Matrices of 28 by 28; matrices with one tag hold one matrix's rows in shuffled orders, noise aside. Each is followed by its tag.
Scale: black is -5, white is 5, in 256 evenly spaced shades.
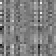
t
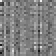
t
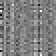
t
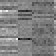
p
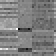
p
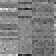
p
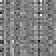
t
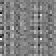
t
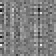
t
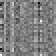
t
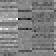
p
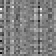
t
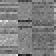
p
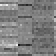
p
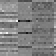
p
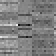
p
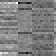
p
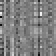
t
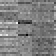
p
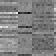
p
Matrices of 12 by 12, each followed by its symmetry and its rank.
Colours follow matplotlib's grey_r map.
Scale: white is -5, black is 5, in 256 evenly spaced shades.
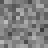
neither, full rank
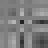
symmetric, rank one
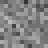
neither, full rank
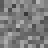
neither, full rank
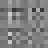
antisymmetric, rank two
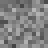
neither, full rank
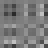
symmetric, rank one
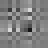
symmetric, rank one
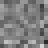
antisymmetric, rank two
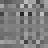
neither, rank two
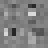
antisymmetric, rank two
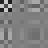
symmetric, rank one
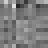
neither, rank two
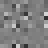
antisymmetric, rank two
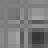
symmetric, rank one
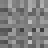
antisymmetric, rank two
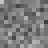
neither, full rank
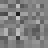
neither, rank two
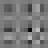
symmetric, rank one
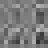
neither, rank two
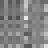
neither, rank two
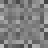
antisymmetric, rank two
